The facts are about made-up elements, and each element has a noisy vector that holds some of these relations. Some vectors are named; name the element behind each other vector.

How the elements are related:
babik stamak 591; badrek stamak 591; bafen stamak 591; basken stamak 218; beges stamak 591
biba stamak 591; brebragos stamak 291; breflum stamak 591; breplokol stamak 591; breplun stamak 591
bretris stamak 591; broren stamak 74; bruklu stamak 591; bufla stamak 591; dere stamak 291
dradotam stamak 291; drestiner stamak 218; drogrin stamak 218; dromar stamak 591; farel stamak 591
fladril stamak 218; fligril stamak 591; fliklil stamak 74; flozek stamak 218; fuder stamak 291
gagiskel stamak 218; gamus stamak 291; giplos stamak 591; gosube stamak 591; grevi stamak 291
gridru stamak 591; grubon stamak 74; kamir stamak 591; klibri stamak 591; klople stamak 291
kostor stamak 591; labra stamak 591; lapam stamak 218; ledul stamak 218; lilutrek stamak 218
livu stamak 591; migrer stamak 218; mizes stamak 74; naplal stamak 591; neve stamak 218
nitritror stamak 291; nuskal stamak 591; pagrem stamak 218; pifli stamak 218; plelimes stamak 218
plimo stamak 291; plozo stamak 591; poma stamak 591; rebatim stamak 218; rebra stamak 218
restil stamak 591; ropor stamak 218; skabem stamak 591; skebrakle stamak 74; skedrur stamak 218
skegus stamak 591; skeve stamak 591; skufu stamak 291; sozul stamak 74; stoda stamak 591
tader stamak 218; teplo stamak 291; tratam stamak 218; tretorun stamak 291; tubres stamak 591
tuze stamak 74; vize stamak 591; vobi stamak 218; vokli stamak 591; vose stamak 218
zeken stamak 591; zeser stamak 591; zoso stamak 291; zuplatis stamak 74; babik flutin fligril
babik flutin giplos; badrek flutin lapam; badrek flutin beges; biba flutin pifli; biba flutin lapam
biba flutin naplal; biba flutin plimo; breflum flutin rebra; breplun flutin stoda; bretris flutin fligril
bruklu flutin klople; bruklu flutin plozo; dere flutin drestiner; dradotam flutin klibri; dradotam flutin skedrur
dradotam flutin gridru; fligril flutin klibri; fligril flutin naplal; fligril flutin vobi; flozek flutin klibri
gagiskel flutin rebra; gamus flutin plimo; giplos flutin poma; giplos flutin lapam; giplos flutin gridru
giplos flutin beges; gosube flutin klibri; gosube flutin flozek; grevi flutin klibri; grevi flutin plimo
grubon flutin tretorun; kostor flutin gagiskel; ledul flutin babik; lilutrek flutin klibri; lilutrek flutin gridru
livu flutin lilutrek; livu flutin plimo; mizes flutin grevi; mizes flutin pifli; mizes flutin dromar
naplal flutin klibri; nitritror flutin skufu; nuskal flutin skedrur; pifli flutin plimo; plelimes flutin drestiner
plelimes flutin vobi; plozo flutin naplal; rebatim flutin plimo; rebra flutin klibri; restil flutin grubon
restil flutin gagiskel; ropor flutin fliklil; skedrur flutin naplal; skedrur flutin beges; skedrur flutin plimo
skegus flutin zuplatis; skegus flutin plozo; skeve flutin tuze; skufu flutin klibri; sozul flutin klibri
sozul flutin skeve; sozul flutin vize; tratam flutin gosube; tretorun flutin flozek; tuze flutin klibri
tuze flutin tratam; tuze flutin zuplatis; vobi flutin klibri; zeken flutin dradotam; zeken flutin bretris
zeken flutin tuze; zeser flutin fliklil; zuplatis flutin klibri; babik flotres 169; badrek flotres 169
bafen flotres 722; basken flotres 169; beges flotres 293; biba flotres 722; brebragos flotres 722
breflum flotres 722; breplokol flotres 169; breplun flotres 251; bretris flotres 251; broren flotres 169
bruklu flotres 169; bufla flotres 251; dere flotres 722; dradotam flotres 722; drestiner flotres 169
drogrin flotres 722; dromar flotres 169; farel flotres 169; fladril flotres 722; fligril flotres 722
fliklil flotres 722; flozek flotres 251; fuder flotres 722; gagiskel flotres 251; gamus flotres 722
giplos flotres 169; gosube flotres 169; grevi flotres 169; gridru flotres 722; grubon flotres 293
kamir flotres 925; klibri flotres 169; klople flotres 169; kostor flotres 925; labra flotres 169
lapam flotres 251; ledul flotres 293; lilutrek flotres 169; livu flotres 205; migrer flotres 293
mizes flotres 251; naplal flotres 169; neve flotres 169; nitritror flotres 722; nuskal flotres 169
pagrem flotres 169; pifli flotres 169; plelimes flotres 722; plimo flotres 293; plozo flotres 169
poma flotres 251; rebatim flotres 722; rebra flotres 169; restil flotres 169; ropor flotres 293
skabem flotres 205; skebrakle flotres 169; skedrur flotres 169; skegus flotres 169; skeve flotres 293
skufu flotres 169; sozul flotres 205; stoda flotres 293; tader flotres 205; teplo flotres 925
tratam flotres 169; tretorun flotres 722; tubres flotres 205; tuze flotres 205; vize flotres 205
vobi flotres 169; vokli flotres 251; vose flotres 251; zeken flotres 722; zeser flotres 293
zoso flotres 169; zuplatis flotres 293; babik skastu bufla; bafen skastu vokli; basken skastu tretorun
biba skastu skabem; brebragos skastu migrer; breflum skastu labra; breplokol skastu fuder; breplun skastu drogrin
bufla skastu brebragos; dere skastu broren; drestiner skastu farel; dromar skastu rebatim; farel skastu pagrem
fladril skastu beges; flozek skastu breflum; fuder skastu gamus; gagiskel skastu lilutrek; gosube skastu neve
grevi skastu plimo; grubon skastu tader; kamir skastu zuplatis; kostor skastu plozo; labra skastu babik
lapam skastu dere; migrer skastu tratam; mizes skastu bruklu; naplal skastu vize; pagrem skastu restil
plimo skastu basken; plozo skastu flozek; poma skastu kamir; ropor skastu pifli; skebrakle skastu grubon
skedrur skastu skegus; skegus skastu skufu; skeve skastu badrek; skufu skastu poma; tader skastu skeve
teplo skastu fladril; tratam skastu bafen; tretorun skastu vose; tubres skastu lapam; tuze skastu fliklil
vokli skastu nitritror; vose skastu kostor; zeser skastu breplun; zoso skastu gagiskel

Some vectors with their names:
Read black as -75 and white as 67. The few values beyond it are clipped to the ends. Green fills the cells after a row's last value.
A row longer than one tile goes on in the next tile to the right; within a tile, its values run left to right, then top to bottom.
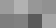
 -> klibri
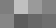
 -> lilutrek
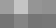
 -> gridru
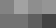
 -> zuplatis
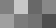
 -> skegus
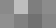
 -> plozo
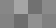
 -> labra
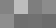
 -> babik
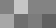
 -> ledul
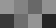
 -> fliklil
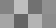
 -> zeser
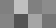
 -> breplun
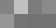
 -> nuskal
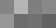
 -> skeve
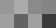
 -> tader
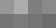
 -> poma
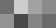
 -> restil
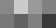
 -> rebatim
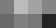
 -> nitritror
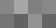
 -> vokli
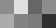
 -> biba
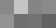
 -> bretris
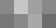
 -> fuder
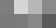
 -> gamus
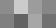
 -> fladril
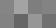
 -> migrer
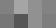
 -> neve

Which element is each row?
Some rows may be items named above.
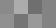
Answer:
basken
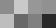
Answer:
livu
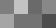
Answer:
skegus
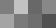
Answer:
skegus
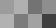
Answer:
tubres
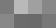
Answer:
lilutrek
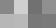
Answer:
grevi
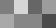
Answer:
mizes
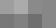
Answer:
lapam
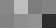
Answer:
dere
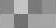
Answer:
breplokol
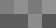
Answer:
broren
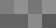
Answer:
broren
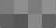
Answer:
broren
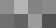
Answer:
bafen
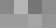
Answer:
zoso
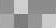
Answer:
drestiner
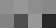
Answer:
skabem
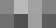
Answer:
drogrin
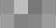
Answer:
dromar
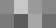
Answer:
fladril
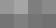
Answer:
poma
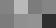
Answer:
dere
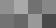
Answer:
kamir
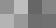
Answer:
skedrur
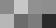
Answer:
livu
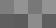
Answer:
broren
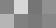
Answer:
gosube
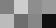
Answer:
sozul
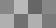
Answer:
ropor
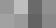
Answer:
naplal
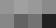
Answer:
vize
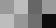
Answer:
tuze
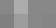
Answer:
klople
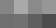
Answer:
zuplatis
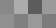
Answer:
skebrakle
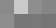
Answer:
gagiskel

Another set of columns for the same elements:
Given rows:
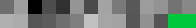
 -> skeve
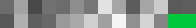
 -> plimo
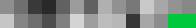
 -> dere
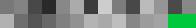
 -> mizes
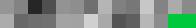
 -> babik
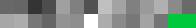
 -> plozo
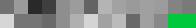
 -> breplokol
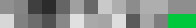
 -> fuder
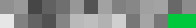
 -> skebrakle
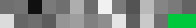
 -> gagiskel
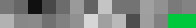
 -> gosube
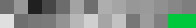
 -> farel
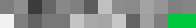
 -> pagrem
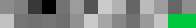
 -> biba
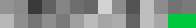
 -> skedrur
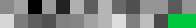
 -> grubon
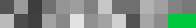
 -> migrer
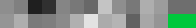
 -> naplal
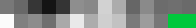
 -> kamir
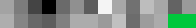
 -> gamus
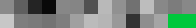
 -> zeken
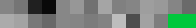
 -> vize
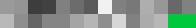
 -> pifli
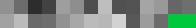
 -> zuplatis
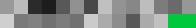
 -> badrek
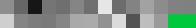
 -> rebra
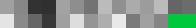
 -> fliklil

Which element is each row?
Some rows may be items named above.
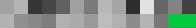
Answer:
poma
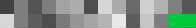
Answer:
vose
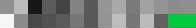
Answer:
tader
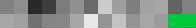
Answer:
dromar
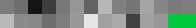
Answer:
gosube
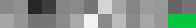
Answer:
dromar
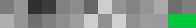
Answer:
dromar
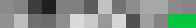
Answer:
klople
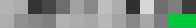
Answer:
poma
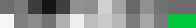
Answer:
kamir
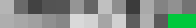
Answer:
skufu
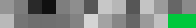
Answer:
biba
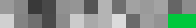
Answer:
broren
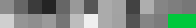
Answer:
skegus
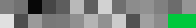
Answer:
restil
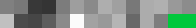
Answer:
brebragos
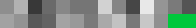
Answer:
lapam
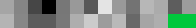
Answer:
gamus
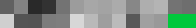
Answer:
bafen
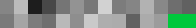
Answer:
beges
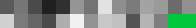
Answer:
teplo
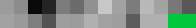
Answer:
gridru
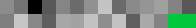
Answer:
klibri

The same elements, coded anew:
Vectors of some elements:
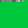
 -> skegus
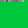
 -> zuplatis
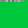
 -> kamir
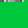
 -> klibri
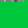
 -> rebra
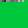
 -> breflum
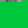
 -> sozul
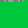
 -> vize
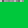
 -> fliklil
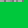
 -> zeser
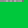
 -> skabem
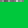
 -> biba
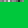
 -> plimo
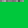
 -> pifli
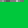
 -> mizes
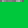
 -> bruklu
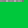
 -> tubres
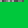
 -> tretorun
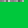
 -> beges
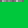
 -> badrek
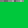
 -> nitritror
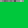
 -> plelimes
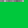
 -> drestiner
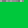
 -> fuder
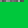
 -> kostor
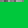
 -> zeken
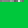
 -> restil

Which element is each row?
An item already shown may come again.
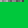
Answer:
basken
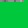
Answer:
dere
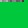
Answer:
basken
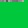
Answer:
zuplatis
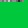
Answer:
plimo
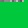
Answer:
poma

